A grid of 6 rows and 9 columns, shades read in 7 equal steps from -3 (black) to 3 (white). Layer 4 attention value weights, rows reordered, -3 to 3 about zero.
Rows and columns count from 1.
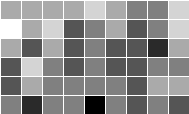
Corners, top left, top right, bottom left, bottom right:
1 2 0 -1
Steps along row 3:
down up down up down same down up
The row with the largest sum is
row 1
